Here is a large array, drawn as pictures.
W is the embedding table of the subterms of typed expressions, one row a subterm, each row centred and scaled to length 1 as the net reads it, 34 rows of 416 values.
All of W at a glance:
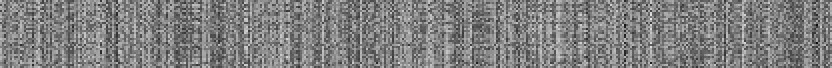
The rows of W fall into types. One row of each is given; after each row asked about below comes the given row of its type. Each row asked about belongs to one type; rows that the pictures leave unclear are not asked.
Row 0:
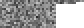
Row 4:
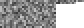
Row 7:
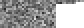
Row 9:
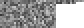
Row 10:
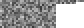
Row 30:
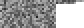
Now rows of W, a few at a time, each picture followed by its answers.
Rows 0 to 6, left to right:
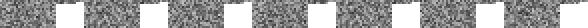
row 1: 4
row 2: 30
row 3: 30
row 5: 30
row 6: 7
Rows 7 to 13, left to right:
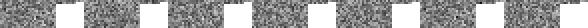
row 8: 0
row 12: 7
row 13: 10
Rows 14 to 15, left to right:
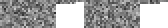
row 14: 7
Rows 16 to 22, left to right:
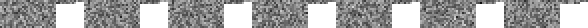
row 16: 4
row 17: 30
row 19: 0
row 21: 7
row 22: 0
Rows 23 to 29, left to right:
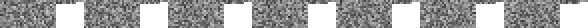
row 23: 9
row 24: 10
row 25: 0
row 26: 0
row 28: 0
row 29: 30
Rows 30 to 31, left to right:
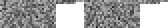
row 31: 10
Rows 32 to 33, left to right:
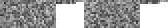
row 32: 9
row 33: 30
